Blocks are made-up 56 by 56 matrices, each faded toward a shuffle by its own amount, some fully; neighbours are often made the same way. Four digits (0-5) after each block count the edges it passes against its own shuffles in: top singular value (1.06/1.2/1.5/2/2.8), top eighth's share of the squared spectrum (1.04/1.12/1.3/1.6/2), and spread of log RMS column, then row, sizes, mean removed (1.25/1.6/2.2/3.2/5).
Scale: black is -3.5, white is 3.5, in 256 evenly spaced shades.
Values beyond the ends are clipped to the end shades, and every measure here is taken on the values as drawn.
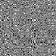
4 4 2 2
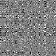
4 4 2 2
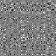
4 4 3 3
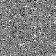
3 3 1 1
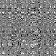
4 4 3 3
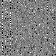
2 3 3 0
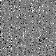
1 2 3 0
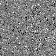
0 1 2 0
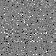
3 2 1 1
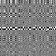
5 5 3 3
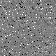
2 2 0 0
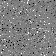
2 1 0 0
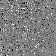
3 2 1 1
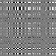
5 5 4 4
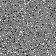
2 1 0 0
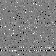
4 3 1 1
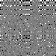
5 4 2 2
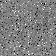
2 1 0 0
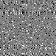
4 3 1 2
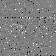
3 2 0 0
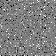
3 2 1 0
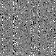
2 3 3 0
